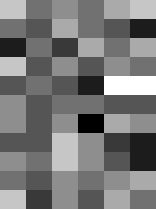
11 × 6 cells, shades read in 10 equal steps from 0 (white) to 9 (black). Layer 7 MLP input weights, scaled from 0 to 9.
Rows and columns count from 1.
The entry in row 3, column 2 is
5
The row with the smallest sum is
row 1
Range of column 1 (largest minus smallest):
6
